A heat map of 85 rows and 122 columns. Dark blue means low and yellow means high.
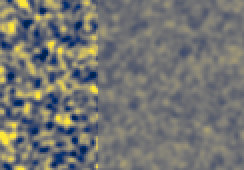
Seam: vertical, 40% of the way across, the right part calmer. Mirror symmetry: none. Histogram: heavy tails on both sides. Slope: none. Grain: blotchy. Stripes: none.
